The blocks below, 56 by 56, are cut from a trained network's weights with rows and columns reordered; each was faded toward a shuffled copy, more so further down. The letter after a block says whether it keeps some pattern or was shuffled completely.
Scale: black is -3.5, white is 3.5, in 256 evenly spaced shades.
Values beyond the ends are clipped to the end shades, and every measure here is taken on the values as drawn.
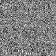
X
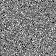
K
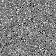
K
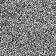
K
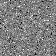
K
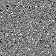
X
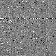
X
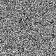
K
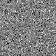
X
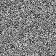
K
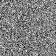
K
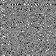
X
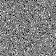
K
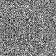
X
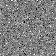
K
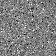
K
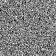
K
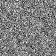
K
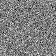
K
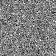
K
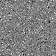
K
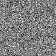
X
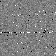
X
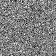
K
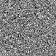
X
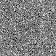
K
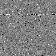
X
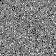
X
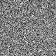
X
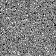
K
